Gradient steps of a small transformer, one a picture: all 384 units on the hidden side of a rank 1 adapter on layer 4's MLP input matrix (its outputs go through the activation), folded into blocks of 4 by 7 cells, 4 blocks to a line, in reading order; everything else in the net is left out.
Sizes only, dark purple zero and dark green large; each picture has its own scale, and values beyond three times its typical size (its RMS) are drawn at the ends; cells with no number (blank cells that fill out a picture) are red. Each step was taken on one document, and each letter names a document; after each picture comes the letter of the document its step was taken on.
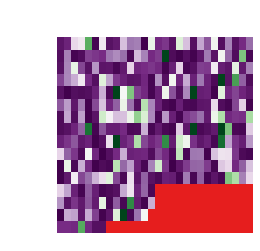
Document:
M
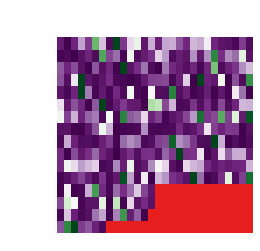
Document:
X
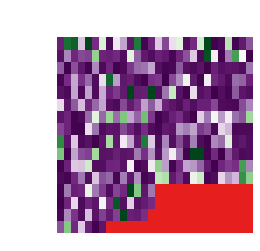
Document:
X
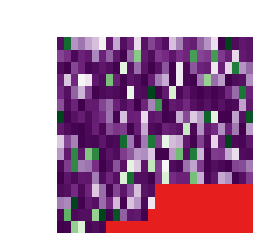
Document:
X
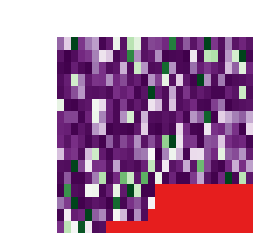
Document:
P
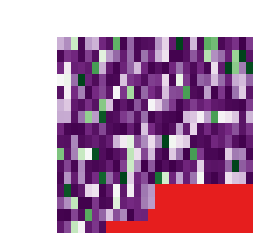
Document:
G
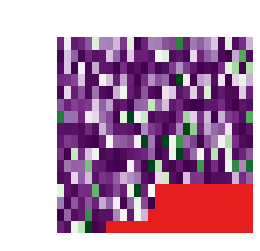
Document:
G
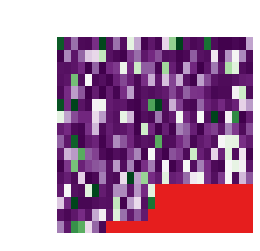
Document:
P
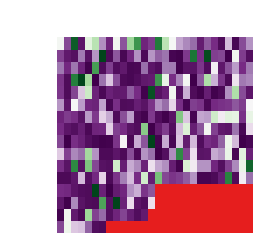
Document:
X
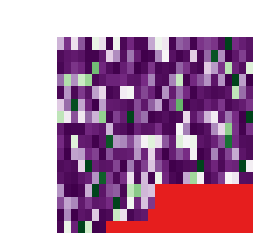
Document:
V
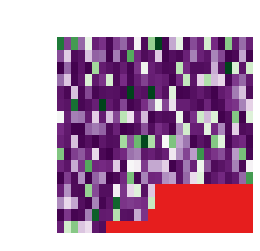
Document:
X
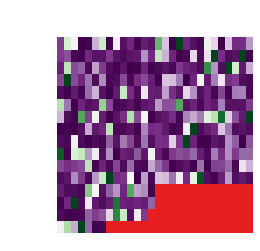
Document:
V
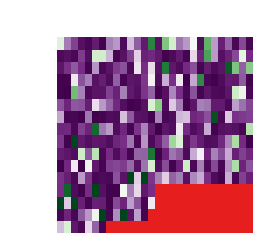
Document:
P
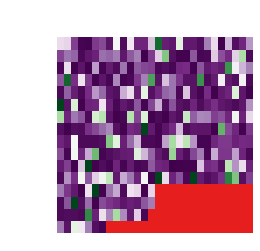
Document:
V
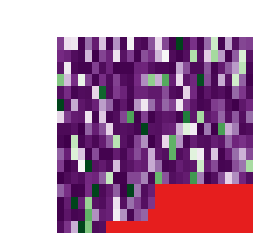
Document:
V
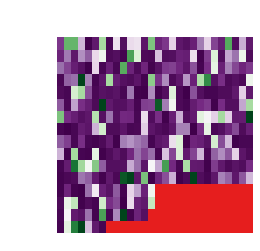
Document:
X
